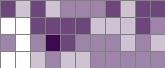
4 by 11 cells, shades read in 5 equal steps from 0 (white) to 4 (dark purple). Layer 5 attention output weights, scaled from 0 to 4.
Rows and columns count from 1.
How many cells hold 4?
1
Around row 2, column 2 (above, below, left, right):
1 0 0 3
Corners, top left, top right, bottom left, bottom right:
3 3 0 2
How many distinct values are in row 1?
3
